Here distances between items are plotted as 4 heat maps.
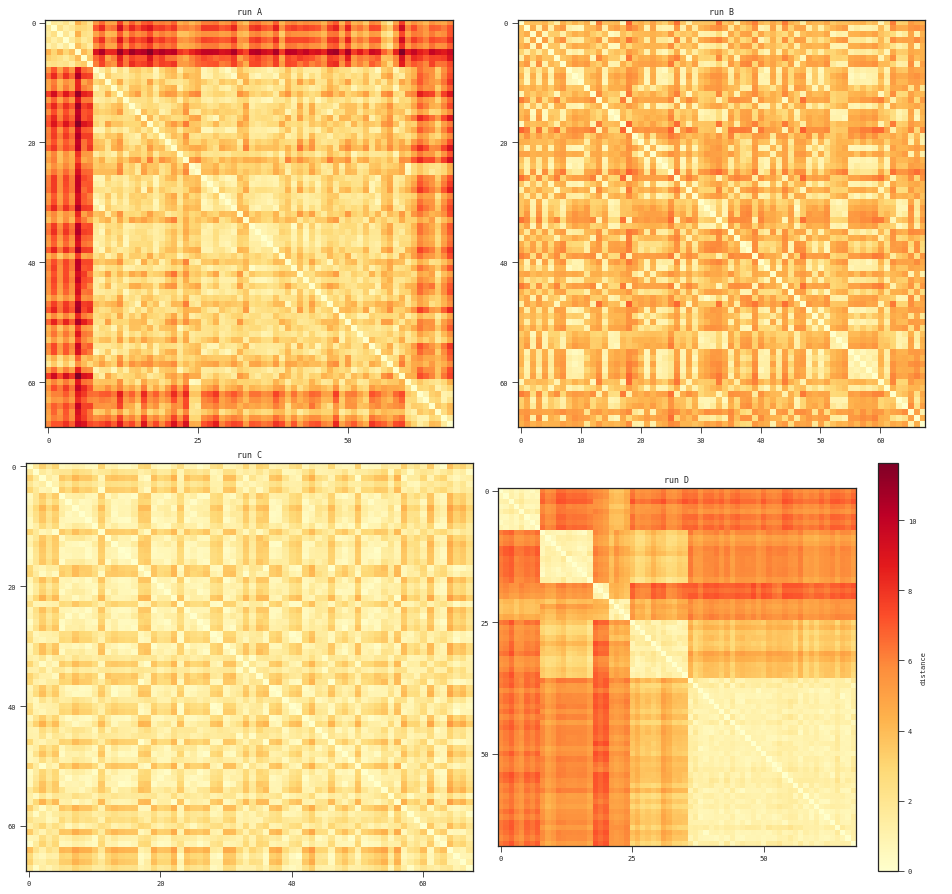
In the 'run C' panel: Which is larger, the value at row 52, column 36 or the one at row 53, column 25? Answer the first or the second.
the first
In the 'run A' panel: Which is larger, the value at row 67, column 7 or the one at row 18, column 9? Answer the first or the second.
the first
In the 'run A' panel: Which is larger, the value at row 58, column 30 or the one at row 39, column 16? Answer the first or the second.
the second
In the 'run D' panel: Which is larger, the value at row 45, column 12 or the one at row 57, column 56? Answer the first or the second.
the first
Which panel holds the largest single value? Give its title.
run A
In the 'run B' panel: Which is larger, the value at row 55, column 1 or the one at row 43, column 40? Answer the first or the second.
the second
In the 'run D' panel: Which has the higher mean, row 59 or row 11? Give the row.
11
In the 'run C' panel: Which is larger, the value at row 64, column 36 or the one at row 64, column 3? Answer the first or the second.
the second
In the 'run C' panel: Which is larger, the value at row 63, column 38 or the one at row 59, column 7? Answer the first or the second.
the second
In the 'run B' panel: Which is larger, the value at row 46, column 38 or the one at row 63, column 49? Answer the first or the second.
the first
